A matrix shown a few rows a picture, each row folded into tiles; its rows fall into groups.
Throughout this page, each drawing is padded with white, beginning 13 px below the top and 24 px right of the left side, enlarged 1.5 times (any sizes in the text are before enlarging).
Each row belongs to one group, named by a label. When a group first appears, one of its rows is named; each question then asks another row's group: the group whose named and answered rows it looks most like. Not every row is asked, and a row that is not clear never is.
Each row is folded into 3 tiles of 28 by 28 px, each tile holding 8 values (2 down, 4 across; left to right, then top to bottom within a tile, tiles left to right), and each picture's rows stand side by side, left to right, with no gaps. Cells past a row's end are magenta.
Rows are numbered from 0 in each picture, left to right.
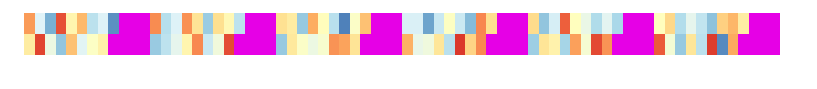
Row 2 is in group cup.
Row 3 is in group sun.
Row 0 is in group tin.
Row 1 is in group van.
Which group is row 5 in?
sun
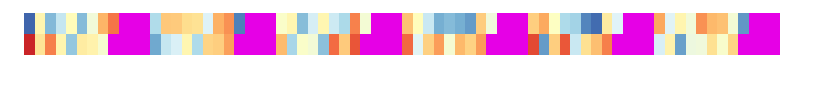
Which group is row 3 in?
sun
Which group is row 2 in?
sun
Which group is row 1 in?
van
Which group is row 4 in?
sun
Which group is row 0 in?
sun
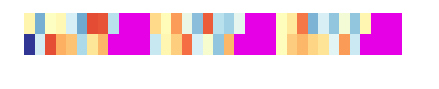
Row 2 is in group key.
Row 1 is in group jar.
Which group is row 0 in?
van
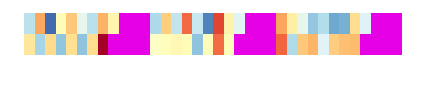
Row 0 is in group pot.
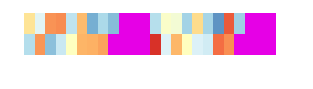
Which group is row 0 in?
tin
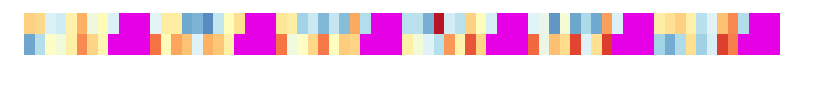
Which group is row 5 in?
van
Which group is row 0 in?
cup
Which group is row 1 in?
sun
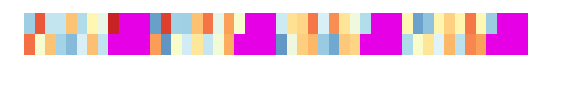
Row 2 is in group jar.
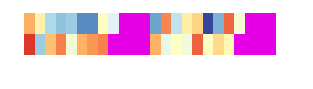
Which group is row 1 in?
pot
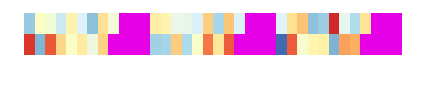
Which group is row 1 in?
cup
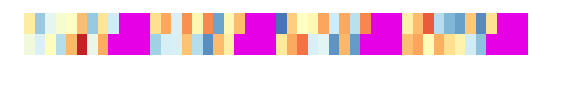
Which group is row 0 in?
cup
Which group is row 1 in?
jar
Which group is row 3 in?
key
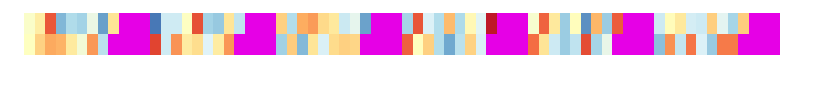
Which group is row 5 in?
jar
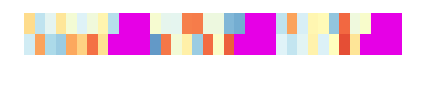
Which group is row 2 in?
van
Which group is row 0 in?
tin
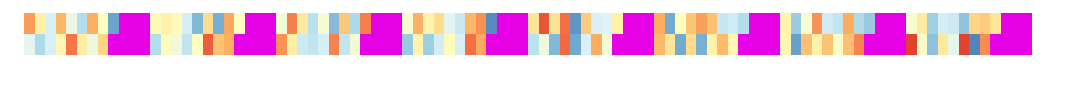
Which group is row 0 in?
van
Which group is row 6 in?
van
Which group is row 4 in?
jar
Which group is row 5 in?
tin
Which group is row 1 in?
cup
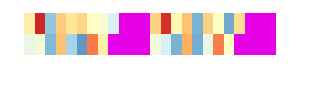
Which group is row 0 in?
jar
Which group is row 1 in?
jar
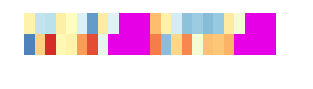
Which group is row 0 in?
cup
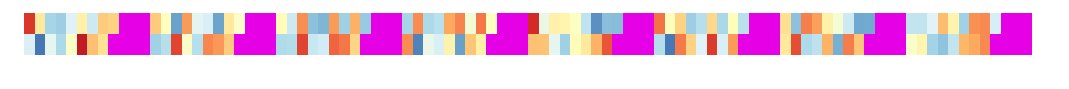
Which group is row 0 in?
cup
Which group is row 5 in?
cup
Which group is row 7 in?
van
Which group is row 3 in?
pot
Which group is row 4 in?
tin
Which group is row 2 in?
cup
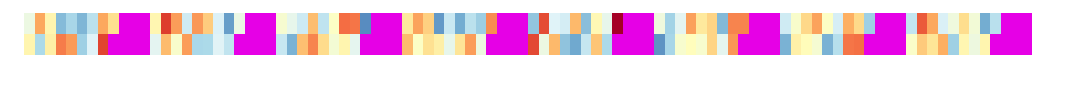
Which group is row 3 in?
key
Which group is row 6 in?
van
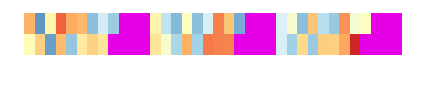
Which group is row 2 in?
van
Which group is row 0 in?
tin
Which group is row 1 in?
van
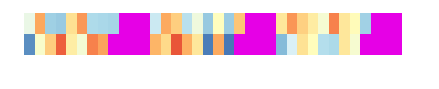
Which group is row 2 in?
jar
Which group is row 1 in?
key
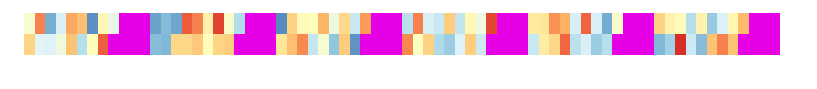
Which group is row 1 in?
van
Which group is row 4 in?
jar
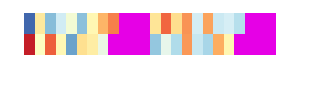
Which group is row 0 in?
sun
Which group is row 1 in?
jar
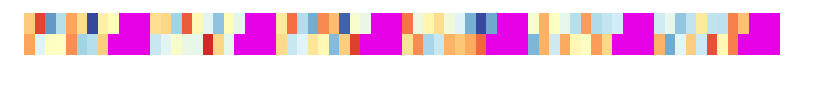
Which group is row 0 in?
pot
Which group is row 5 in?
sun
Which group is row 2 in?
pot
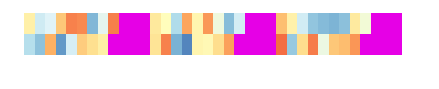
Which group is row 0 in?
cup
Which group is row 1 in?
tin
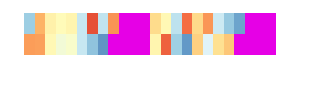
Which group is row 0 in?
key
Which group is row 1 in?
tin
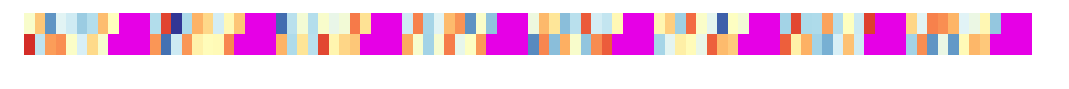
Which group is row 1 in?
pot
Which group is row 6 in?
key
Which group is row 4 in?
jar
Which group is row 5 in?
cup
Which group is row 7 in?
tin
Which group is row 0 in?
sun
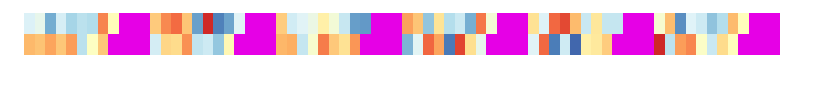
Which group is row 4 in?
tin
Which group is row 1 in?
jar
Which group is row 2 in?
tin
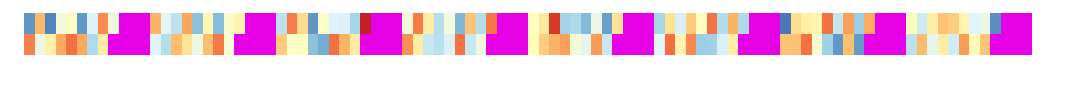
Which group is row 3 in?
key
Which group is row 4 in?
key
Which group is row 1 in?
cup
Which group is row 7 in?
tin
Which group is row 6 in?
key
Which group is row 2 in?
key
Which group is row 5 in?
jar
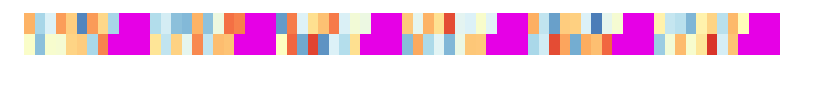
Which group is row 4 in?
cup
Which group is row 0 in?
van
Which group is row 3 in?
tin
